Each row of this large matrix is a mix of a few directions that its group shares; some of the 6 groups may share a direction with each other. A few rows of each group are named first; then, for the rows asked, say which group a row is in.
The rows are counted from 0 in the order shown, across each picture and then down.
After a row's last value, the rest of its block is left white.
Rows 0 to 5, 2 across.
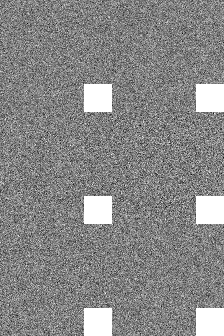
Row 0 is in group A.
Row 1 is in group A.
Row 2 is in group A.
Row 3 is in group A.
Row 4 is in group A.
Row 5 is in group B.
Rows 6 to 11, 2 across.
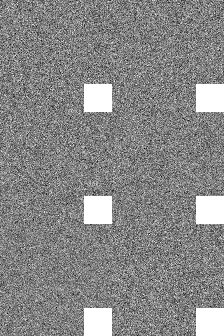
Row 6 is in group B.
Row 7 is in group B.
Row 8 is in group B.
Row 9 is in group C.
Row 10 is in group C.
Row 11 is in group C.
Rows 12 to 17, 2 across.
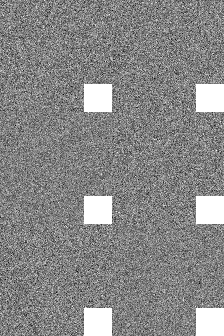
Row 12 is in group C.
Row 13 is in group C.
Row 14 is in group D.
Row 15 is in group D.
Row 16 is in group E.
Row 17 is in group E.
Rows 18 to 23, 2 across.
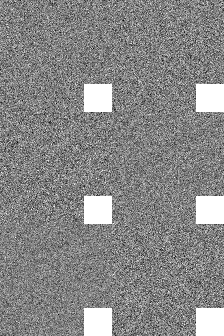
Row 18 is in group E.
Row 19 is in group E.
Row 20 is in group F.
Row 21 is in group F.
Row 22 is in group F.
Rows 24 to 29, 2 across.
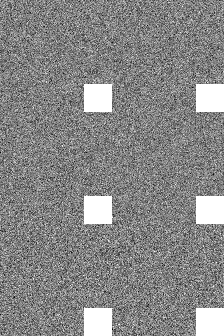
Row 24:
B
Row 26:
E
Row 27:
D
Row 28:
A
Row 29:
D
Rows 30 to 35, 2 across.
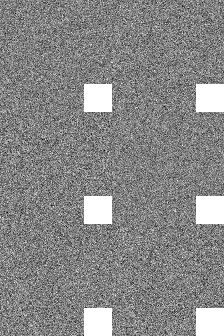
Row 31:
C
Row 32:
D
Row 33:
B
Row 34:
E
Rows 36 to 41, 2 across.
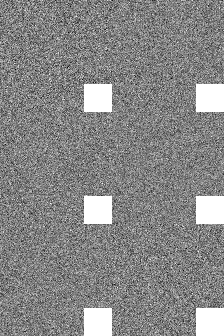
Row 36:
B
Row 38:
E
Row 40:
C
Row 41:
C
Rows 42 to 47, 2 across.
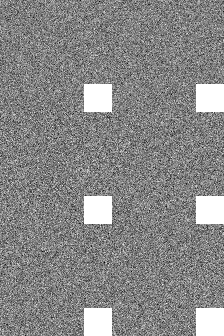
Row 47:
E
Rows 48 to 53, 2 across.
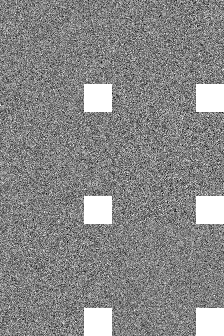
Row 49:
B
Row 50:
B
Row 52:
A
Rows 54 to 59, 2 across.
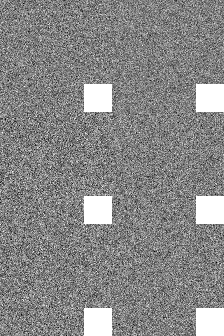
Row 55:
C
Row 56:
A
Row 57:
B
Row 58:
B
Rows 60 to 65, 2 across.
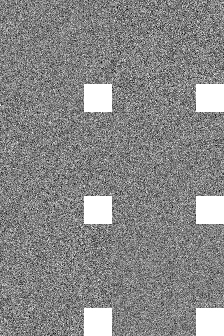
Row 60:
D
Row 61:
A
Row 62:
F
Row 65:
B
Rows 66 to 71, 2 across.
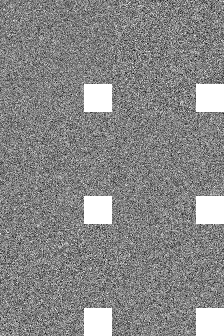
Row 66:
A
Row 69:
C
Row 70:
F
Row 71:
F
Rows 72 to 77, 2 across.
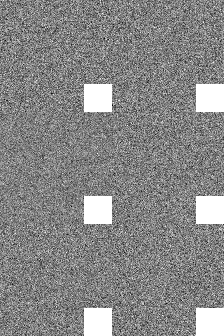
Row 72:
D
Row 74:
C
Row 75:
F
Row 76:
A
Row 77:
E
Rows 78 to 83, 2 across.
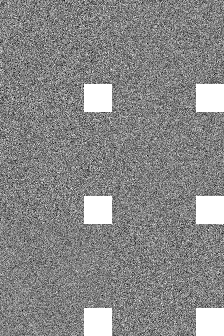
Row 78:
B
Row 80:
E
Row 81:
C
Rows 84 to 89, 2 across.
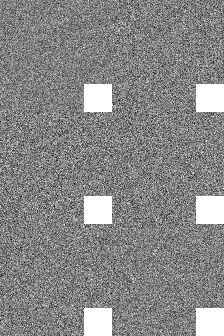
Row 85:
D
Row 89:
C
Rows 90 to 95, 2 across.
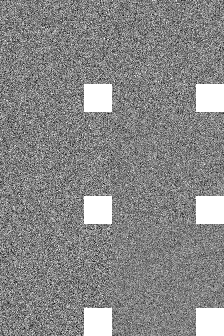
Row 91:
B
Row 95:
D
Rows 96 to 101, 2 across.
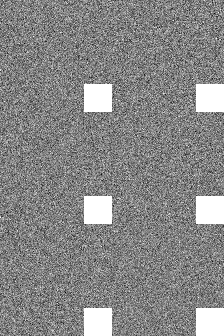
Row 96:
E
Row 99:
A
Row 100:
B
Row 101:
A
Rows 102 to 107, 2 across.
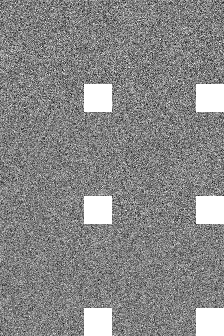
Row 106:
B
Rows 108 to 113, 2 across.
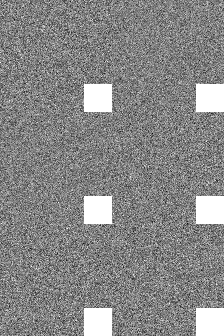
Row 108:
C
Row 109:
E
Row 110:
F
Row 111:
A
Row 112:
A
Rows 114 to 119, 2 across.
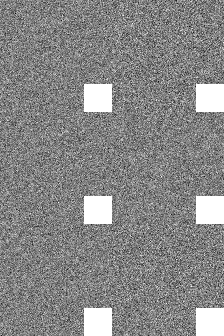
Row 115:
B
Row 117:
C
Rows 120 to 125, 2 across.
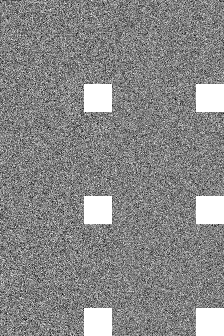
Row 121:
C
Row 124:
C
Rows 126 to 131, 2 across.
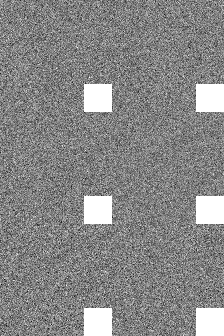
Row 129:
D
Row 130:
F
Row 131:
B
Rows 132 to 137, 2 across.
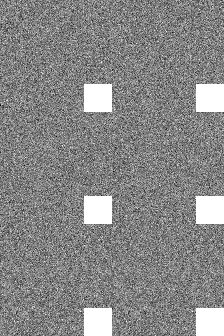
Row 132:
D
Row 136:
B
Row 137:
B
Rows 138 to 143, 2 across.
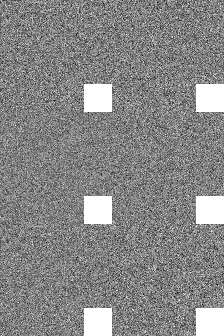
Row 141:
B
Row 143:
C
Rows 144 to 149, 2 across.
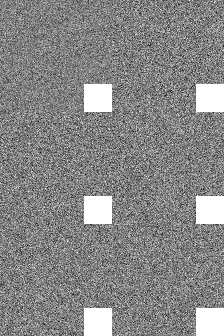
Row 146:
A
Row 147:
E
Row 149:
F
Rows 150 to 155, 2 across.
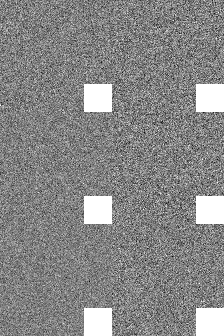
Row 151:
D
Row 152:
C
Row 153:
F
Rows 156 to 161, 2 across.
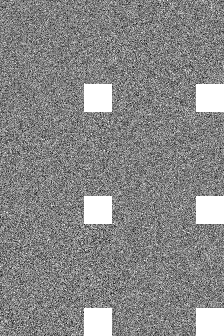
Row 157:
C
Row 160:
B
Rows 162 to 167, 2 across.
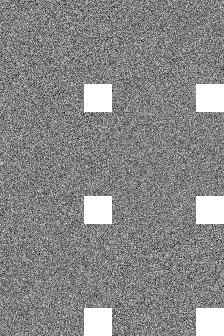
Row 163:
A
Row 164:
B
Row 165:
F
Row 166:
B
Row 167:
D
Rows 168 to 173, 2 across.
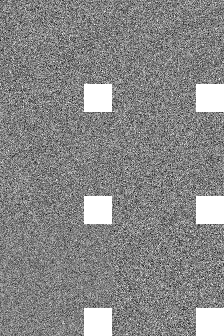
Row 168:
E
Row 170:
E
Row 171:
B
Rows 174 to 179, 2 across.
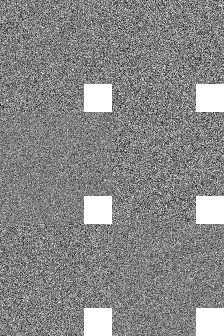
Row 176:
A
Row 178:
B
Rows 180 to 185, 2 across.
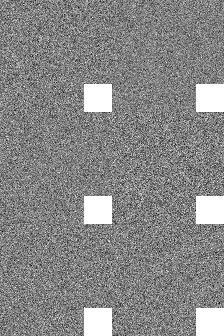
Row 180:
A
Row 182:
E
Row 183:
E
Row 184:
A
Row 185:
F
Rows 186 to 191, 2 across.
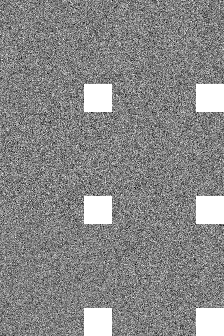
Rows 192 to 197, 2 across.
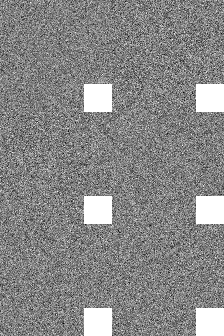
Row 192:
C
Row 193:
E
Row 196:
B
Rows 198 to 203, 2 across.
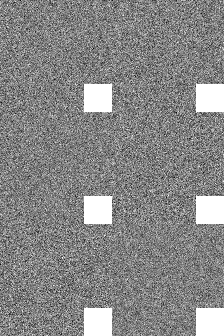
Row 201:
B
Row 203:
B
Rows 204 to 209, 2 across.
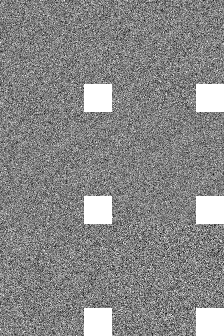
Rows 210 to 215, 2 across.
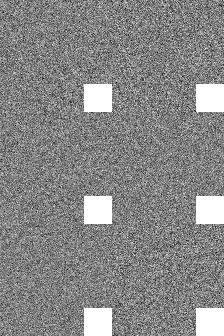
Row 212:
F
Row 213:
B
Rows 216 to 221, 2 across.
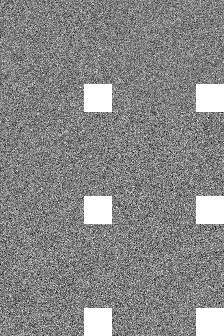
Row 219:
B
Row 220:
E
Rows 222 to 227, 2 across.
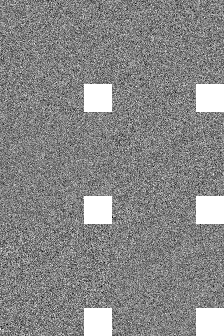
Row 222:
C
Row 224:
C
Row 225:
D
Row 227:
D
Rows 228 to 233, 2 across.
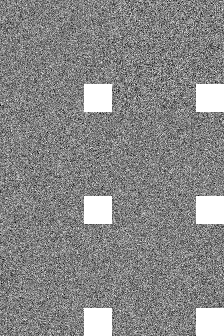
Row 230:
A
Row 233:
A
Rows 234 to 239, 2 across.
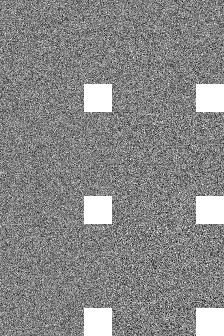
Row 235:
C
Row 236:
C
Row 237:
F
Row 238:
F
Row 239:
A
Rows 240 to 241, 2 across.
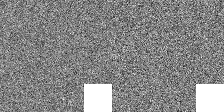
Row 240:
C
